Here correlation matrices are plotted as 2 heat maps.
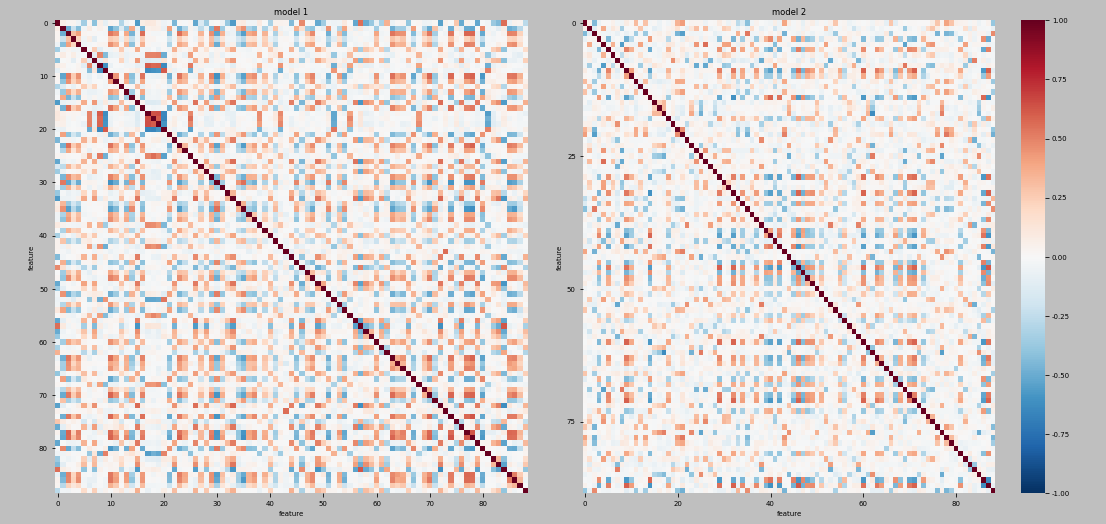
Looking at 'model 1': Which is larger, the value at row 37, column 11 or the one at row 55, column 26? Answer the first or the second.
the first
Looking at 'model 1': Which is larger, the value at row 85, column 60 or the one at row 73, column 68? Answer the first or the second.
the first
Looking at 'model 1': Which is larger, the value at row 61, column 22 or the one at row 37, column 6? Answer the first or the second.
the first
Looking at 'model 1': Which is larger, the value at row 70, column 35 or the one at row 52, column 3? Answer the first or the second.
the second
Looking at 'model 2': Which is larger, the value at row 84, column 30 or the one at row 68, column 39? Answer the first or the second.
the first
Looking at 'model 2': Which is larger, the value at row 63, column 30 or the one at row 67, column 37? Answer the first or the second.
the first
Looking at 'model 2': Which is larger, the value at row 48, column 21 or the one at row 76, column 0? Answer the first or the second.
the second
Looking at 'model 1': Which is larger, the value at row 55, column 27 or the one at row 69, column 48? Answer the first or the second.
the second
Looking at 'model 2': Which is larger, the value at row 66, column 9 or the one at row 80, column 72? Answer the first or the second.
the first
